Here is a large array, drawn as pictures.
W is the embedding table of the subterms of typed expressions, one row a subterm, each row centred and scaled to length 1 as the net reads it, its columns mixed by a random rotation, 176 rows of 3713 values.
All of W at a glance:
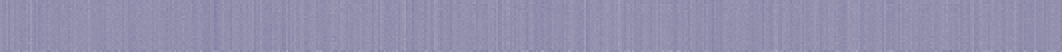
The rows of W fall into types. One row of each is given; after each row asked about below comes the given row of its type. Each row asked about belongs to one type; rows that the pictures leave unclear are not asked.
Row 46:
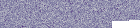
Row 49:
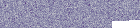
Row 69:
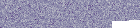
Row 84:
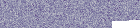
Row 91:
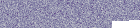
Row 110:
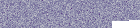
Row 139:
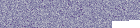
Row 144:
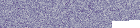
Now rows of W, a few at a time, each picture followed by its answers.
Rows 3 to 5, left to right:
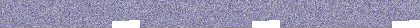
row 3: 49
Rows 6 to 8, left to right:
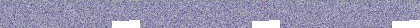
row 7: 110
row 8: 46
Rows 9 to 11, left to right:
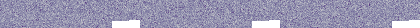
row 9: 84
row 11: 139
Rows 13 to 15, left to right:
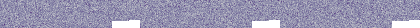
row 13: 46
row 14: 84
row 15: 91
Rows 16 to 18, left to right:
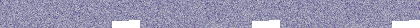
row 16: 139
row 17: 144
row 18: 144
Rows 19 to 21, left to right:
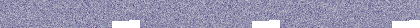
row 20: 69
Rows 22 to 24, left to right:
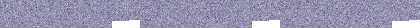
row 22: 49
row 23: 46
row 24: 144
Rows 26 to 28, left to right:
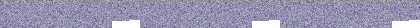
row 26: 139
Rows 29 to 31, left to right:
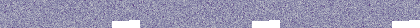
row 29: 49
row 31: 49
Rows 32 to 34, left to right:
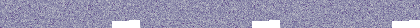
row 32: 69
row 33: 46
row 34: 49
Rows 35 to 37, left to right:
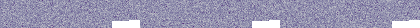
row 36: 46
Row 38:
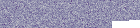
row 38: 46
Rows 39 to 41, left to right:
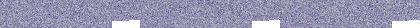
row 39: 139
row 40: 91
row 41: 69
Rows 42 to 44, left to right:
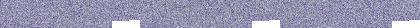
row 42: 139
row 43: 49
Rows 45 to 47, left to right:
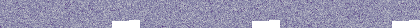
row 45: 144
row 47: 139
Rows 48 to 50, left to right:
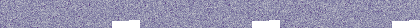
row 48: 139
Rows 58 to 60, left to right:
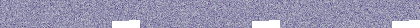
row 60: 110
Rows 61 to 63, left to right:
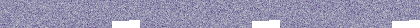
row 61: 46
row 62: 144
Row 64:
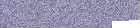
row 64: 84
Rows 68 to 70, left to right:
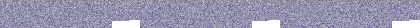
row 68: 49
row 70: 46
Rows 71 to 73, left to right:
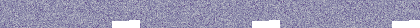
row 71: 84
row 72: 84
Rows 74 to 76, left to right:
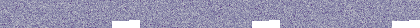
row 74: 46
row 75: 139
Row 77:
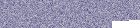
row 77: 110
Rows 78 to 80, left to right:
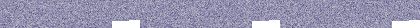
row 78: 46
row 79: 139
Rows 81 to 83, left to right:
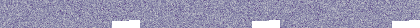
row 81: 91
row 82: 84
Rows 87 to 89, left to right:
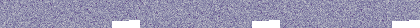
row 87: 110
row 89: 139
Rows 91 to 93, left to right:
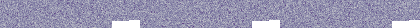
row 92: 46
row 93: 49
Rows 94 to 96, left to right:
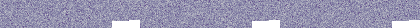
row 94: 144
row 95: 84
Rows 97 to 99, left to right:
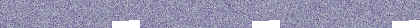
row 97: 139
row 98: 49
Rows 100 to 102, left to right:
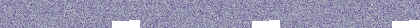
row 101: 91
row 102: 49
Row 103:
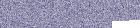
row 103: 144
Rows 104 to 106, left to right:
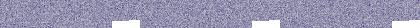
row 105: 144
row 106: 49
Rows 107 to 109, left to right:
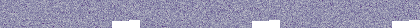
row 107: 46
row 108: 144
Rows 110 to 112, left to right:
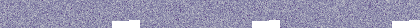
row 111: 84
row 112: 69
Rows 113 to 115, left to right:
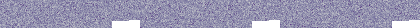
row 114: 69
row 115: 139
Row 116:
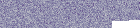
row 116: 144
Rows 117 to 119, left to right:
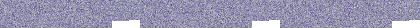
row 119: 49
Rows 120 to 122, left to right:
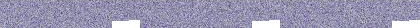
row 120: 110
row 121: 144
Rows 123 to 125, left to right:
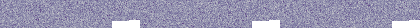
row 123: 84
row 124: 46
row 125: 49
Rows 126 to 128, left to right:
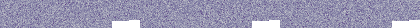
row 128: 144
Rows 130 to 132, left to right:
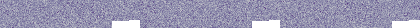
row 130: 91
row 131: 139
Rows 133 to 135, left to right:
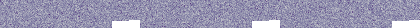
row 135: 91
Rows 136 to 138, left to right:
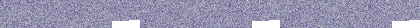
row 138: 69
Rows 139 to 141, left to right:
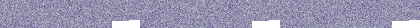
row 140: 69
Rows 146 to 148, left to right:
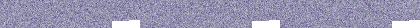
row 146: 110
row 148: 49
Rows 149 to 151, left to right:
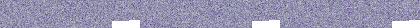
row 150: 139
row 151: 49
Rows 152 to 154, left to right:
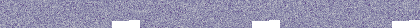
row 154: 49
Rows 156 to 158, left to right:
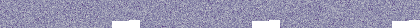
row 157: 46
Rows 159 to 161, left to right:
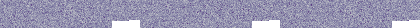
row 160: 91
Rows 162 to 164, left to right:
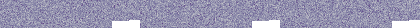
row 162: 46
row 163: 84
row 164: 144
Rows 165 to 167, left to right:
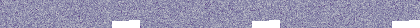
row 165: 139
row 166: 144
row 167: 84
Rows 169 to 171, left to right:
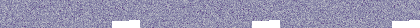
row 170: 91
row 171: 46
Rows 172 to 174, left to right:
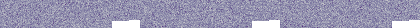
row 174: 139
